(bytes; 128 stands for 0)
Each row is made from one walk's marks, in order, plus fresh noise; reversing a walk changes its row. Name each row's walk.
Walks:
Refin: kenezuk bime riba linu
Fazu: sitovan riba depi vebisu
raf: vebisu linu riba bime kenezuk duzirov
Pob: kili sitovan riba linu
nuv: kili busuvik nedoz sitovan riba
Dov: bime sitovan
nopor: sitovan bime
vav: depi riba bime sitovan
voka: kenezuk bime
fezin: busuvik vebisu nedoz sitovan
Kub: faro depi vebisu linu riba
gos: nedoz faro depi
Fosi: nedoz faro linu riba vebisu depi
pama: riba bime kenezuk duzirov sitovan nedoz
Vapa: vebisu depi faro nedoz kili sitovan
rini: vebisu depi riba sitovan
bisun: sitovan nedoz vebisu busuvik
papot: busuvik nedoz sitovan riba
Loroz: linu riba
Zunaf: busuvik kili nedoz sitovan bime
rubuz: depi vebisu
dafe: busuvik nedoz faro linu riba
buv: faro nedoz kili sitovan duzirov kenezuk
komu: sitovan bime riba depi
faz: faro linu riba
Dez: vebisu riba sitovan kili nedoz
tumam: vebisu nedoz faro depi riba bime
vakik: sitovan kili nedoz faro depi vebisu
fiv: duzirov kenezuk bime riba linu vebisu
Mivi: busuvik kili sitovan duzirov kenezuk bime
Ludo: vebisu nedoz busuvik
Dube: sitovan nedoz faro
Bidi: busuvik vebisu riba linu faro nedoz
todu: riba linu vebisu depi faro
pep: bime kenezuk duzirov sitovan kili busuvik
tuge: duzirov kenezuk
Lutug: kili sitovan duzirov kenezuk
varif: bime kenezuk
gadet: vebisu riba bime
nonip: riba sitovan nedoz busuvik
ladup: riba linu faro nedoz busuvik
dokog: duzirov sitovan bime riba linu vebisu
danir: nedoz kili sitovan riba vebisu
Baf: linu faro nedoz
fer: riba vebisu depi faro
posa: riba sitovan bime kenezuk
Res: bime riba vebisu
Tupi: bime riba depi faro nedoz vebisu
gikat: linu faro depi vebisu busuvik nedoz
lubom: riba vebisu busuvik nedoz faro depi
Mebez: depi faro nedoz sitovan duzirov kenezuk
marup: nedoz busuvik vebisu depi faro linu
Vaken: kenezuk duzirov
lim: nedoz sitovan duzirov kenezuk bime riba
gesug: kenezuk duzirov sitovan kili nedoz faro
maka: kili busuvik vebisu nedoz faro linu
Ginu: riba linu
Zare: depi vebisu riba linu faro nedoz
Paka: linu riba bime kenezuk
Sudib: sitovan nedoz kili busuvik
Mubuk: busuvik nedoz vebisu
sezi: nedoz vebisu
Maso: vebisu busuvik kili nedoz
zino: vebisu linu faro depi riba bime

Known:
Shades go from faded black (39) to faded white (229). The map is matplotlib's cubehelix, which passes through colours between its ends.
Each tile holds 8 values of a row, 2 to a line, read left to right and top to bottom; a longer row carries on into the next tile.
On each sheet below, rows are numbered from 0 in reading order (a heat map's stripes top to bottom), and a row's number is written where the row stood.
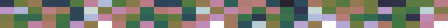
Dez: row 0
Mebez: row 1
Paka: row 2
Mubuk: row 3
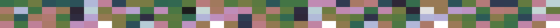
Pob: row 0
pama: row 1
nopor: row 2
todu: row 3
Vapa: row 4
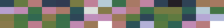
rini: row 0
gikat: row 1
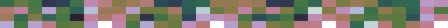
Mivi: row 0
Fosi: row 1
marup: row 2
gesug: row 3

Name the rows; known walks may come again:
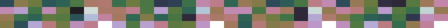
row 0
posa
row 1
Mivi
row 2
Fazu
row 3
Bidi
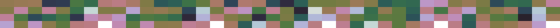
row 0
marup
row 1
lim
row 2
ladup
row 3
gesug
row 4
Dube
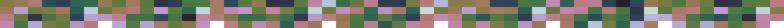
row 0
Fosi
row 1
papot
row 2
Maso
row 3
rubuz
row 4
sezi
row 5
Loroz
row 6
Mubuk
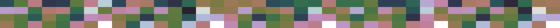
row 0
Vapa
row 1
Ginu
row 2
gos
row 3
maka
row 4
todu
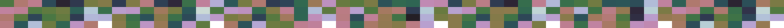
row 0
Baf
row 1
raf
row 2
Kub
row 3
vakik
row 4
zino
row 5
Pob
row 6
Paka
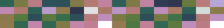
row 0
vav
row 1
Zare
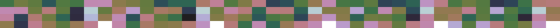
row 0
nopor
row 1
Sudib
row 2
Mebez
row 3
nuv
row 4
Zunaf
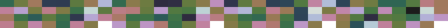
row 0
Ludo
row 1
fezin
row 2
Dez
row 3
pama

